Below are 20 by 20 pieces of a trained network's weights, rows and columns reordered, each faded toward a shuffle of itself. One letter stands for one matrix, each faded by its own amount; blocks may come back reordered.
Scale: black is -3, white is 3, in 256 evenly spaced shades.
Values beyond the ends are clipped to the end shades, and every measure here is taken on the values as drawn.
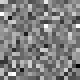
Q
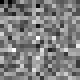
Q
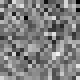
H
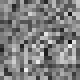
Q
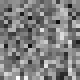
Q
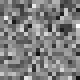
Q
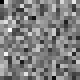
H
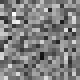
Q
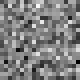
Q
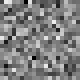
Q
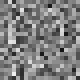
Q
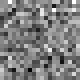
H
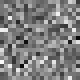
H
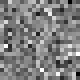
H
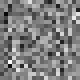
Q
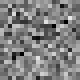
Q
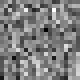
Q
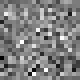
H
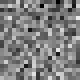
H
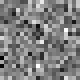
Q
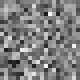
Q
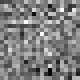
Q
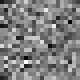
H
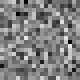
H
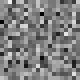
H
